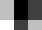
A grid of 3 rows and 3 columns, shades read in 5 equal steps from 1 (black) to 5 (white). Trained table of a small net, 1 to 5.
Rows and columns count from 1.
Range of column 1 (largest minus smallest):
1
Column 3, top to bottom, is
2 2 4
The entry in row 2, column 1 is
4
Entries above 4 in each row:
0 0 1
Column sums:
13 4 8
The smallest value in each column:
4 1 2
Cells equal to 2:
3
